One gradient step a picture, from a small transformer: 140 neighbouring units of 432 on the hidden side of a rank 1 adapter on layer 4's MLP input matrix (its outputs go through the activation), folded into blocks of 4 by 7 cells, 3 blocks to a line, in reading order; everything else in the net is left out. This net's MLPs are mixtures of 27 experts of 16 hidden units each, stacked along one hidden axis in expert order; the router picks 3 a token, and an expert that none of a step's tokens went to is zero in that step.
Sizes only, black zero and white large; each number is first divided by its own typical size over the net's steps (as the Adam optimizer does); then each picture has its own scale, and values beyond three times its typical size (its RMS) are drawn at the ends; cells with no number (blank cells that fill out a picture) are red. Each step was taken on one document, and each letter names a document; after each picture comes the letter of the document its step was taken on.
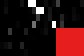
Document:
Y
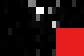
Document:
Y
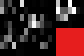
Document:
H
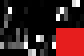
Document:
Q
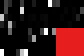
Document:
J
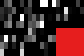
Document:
H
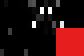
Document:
Y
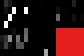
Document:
Q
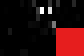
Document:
Y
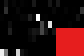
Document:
J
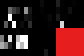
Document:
Q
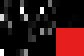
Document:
J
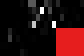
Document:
Y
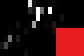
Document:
Y
